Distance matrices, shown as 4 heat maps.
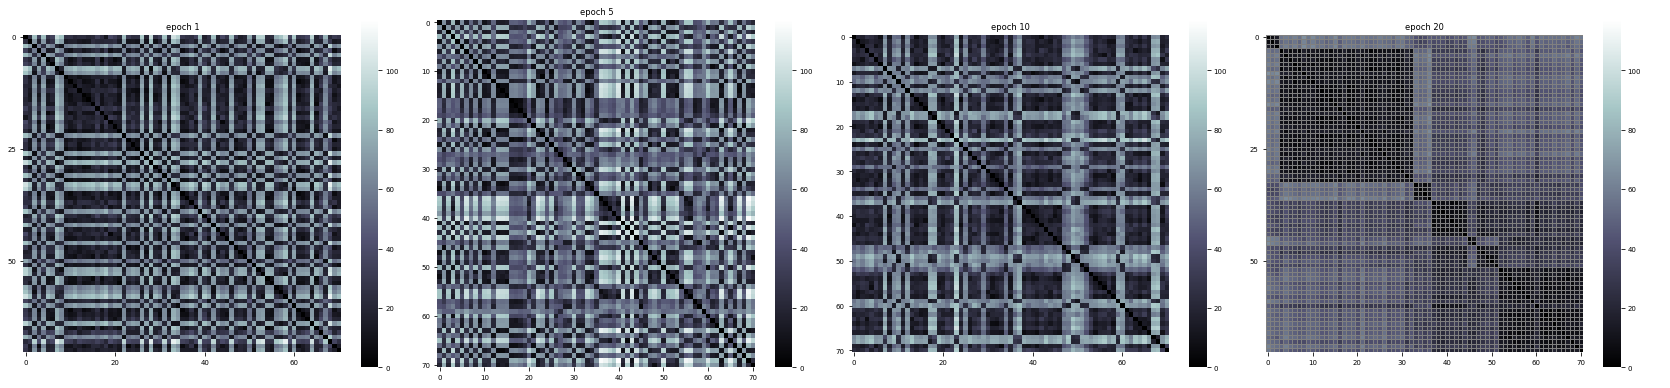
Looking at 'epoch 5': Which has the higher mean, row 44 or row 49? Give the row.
44
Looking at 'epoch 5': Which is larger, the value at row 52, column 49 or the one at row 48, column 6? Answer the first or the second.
the second
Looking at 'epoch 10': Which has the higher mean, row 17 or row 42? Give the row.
17
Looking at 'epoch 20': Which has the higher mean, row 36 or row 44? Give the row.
36
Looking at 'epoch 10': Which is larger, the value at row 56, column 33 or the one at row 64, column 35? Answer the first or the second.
the first
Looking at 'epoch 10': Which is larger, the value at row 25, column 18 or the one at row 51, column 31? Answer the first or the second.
the second
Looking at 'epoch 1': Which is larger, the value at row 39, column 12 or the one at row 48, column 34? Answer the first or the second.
the second
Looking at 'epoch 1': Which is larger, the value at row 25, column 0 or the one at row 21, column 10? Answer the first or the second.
the first
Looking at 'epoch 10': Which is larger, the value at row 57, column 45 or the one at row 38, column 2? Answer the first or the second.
the first
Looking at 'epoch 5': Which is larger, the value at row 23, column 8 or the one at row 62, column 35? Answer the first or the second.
the second
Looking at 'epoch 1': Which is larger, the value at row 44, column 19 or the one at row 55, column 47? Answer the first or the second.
the second
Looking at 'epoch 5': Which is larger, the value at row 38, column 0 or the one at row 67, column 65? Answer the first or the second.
the second
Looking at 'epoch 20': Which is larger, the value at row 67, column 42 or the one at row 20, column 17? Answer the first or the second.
the first
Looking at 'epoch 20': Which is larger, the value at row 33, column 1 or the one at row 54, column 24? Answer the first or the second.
the second
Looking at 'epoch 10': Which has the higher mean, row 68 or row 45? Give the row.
68
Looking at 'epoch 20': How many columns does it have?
71
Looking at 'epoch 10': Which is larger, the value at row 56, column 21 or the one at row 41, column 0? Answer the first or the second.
the first
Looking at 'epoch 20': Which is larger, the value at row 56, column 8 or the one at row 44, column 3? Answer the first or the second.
the first
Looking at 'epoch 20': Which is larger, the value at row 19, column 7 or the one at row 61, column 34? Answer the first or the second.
the second
